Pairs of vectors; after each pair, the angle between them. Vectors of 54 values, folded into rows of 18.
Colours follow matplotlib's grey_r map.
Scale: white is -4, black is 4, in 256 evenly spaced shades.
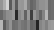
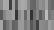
nearly parallel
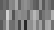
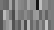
partly aligned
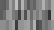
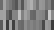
partly opposed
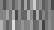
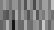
nearly opposite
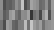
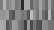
nearly opposite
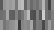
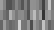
nearly opposite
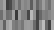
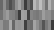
orthogonal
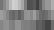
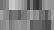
nearly parallel
